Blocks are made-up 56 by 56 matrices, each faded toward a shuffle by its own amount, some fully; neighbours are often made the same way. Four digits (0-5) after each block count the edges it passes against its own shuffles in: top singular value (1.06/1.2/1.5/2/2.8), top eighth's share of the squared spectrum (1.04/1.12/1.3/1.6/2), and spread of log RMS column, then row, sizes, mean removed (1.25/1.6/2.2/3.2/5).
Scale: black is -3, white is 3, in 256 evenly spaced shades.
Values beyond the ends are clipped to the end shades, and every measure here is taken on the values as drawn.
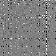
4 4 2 2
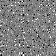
1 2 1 2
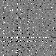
3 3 2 2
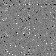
2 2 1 1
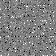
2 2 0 1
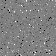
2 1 0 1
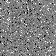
0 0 0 0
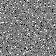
0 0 0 0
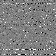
3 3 0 2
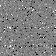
2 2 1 1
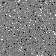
1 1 0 0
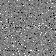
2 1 0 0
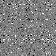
3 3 1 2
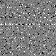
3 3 0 2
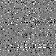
3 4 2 3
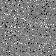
2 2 0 1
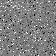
0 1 0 0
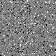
1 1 0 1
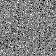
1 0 1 0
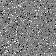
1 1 0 0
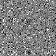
3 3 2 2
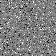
0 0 0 0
